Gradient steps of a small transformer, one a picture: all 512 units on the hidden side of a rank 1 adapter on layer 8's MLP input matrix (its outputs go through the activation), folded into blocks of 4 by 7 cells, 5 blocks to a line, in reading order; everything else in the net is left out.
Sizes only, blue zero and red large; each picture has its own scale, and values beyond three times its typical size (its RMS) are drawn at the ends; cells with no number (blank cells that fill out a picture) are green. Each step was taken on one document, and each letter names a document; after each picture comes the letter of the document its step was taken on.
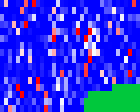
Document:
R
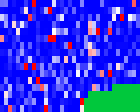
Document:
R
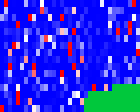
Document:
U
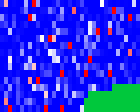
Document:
R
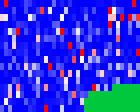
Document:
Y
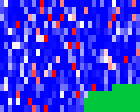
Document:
U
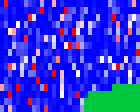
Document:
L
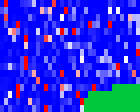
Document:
L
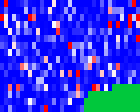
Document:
Y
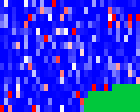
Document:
U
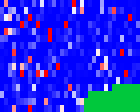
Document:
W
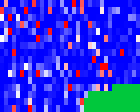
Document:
W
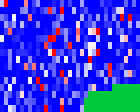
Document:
R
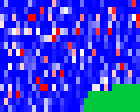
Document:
Y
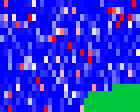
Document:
R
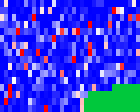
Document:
Y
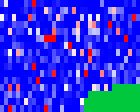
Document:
R
